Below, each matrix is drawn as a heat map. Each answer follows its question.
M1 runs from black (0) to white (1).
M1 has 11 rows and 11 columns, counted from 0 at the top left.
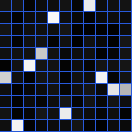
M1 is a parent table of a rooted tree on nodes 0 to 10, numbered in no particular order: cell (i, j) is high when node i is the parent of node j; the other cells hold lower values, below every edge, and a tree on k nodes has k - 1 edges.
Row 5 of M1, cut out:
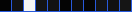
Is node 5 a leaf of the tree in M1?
no
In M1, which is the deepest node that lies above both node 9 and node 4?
7
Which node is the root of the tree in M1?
6
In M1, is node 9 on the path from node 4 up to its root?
no
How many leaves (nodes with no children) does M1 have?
3
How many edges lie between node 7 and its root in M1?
2
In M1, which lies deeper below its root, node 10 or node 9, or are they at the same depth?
the same depth
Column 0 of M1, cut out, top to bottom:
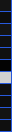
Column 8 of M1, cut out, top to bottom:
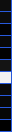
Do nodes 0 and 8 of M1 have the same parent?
yes
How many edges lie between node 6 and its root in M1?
0
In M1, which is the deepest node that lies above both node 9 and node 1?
7
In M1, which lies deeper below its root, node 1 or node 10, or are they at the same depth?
node 1
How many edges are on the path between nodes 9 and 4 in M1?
4
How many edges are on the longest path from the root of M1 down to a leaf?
6
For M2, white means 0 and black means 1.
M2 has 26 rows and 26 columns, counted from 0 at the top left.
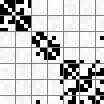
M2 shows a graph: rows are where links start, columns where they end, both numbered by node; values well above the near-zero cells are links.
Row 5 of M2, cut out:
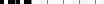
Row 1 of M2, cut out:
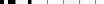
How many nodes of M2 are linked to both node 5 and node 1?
4
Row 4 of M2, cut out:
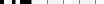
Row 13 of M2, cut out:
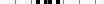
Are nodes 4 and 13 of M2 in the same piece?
no
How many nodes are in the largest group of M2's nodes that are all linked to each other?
4
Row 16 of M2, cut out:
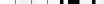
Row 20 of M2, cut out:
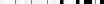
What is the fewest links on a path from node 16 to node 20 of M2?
2
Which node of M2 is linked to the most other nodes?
node 18
